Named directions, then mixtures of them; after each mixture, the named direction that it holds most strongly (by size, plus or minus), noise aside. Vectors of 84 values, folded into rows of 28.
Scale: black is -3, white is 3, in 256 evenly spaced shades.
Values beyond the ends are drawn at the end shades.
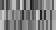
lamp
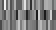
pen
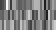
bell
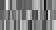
bell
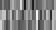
lamp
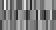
pen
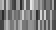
lamp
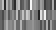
lamp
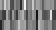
pen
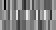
pen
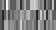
lamp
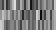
lamp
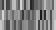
lamp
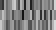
lamp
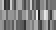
pen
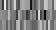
pen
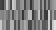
bell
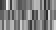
bell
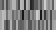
lamp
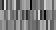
pen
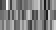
bell
